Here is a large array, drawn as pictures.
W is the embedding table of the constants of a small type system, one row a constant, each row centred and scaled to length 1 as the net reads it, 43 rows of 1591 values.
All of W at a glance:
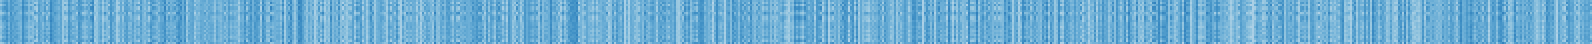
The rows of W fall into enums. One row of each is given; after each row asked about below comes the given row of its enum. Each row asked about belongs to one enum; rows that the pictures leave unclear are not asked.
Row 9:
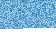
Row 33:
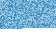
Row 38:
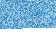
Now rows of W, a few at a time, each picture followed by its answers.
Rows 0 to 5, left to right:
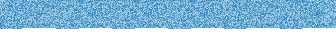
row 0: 33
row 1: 9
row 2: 9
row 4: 33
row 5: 38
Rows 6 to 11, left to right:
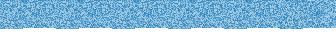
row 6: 9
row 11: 38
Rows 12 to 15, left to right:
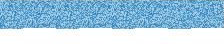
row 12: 33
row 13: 33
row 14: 33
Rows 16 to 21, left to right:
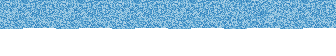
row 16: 9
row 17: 9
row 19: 9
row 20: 38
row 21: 9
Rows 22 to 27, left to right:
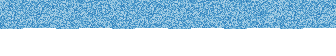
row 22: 33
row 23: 9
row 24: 33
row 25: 9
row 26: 38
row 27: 33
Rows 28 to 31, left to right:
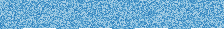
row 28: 33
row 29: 9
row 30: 38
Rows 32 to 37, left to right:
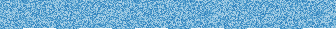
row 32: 9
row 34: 9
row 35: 38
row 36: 33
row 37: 38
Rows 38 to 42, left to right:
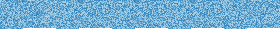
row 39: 9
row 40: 9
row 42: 33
